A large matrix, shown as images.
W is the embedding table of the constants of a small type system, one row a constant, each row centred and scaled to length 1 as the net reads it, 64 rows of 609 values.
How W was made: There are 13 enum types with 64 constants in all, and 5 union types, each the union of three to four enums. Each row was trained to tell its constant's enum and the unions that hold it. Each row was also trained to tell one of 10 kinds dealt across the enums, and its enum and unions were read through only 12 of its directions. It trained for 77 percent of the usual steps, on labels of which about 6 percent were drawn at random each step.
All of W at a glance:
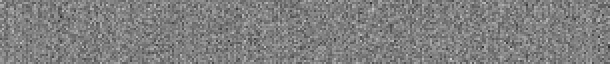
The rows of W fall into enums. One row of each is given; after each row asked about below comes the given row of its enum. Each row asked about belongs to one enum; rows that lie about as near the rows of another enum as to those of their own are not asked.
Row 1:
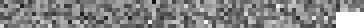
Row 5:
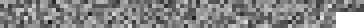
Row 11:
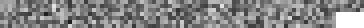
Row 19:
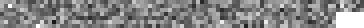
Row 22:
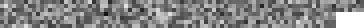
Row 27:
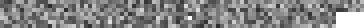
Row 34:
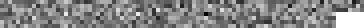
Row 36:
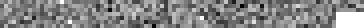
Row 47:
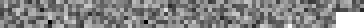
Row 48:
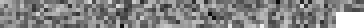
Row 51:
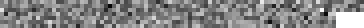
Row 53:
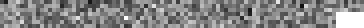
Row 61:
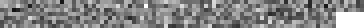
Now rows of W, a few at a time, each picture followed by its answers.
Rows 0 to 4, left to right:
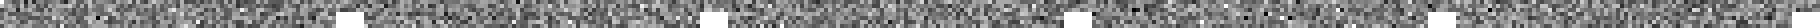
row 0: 48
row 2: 27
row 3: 19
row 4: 5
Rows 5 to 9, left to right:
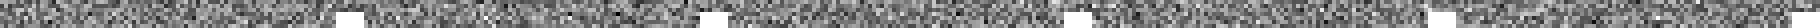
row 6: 34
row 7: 5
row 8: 61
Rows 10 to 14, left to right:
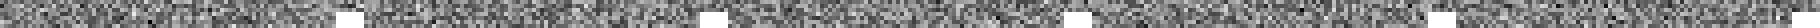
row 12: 47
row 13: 11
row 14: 27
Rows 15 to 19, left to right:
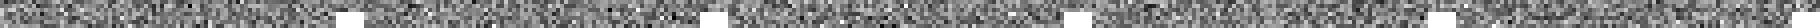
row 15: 34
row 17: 27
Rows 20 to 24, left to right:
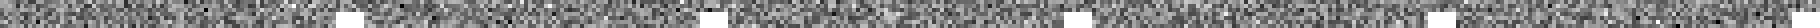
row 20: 48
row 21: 47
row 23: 22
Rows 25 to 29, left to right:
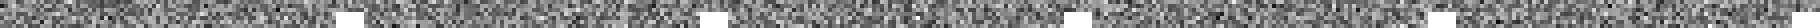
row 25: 53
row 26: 1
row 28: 11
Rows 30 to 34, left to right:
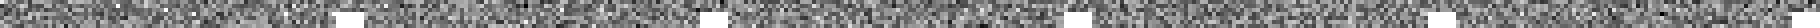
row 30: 47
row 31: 61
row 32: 11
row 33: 1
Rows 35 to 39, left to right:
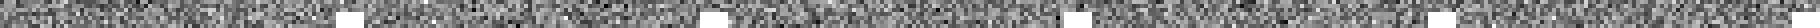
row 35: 53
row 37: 22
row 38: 51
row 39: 53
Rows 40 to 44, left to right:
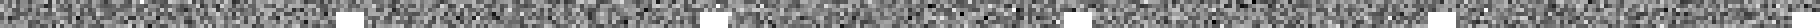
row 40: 51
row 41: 61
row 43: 27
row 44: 36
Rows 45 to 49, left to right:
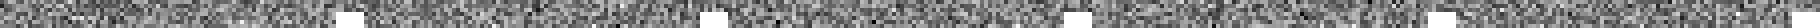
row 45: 53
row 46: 1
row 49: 61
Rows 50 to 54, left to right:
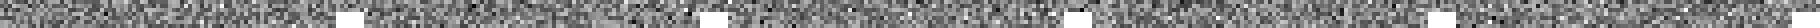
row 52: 47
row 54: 5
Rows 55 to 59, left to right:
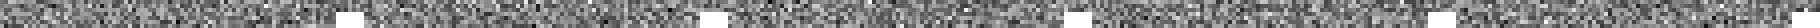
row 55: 27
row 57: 5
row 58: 51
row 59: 11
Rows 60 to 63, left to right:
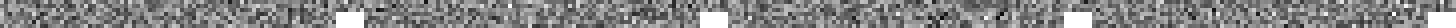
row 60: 11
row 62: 48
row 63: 53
